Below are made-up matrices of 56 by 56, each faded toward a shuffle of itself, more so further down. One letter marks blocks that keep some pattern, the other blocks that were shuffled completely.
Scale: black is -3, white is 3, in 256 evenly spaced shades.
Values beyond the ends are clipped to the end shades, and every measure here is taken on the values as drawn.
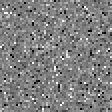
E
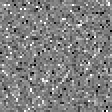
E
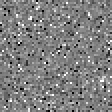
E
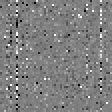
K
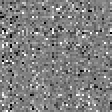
K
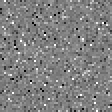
E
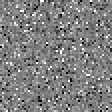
E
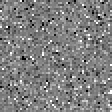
E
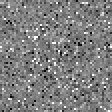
E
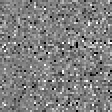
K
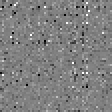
K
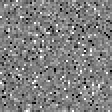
E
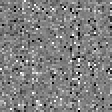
K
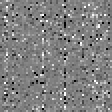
K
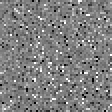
E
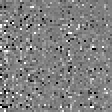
K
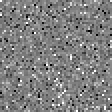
E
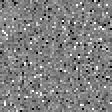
E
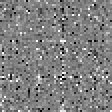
K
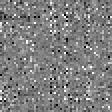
K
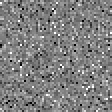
E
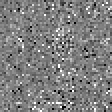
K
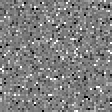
E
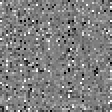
K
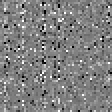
K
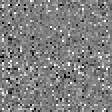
K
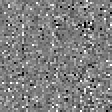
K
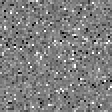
E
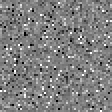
E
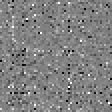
K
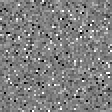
E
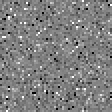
E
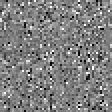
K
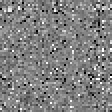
K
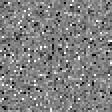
E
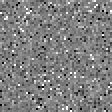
E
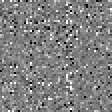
K
